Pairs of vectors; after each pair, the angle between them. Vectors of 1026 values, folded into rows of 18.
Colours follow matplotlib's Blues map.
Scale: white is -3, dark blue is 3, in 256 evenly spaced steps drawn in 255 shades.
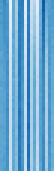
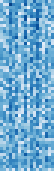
partly opposed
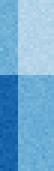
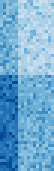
nearly parallel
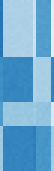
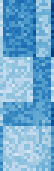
nearly opposite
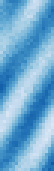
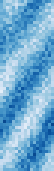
nearly opposite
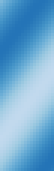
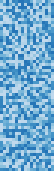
orthogonal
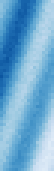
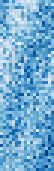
partly opposed
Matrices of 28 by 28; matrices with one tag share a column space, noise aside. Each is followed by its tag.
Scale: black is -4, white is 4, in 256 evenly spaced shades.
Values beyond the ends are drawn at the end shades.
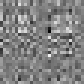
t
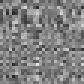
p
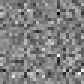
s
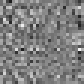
p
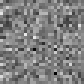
p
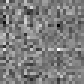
p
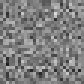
s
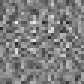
t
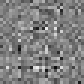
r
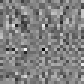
p
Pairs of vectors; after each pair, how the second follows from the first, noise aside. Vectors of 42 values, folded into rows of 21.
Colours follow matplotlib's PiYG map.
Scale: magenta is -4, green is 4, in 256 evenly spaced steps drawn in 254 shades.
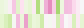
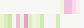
partly zeroed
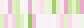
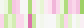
negated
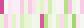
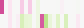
partly zeroed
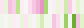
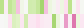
negated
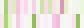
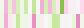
negated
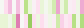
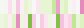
copied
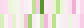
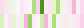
copied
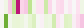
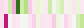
negated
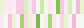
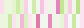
negated
